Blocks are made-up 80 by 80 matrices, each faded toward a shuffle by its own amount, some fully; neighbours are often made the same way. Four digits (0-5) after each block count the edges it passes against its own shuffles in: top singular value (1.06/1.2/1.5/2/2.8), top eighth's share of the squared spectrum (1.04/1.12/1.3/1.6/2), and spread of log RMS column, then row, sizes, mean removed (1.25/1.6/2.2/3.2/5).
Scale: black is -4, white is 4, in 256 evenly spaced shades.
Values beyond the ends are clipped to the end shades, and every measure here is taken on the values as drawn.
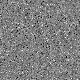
0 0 0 0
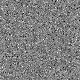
1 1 0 0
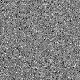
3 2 0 0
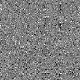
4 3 2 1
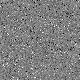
1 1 0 0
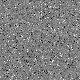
1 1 0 0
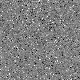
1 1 0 0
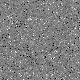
0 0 0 0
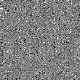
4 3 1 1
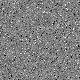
0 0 0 0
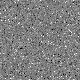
0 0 0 0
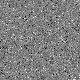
0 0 0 0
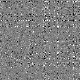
2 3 3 3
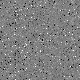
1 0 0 0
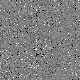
1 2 1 0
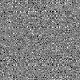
4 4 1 2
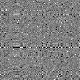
4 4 2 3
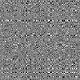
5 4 2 3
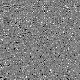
3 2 1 1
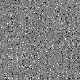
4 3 1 1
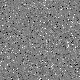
1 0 0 0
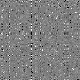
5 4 2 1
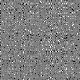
4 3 2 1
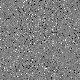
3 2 1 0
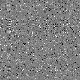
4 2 1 1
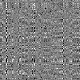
5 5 3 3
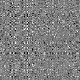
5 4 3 2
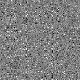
4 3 2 1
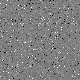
1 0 0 0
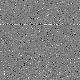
3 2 0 1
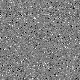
2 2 0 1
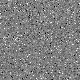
1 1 0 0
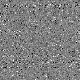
3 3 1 2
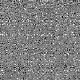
3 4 1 2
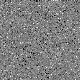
2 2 0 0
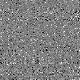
3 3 1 2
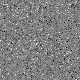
2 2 0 1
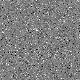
2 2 0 0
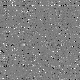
3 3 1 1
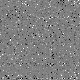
3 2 1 1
